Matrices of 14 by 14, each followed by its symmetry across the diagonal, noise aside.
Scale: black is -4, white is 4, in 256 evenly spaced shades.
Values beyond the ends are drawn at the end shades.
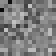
symmetric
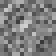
symmetric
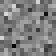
symmetric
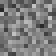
neither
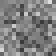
symmetric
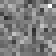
neither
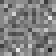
symmetric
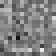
neither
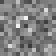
symmetric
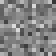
neither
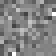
symmetric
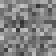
neither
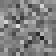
neither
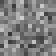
neither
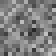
symmetric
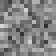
neither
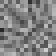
symmetric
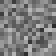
symmetric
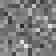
neither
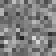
neither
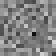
symmetric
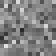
neither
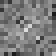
symmetric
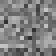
neither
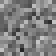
symmetric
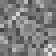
symmetric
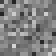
symmetric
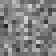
neither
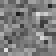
neither
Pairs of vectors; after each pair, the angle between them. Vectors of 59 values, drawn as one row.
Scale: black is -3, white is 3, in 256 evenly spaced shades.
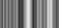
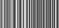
orthogonal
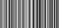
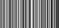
partly aligned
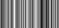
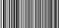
orthogonal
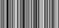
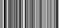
partly opposed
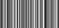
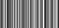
nearly parallel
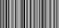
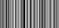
nearly parallel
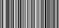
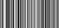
nearly parallel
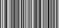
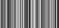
partly opposed
